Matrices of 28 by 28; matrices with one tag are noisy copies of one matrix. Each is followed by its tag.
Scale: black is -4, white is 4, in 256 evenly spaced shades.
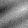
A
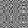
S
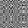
S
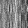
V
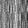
V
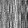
V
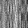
V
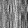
V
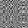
S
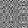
S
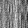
V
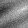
A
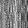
V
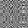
S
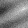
A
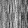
V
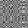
S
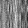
V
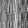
V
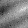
A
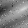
A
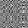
S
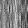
V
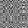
S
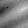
A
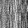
V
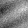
A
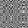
S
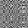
S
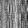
V
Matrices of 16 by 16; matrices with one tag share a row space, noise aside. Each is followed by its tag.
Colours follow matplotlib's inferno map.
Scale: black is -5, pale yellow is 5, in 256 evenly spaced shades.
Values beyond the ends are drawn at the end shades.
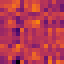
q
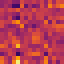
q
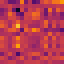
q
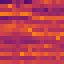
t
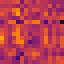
q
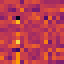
q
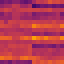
t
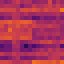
t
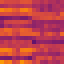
t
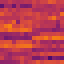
t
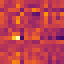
q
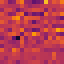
q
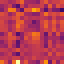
q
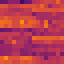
t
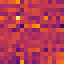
q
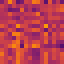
q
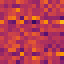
q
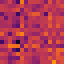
q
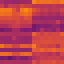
t
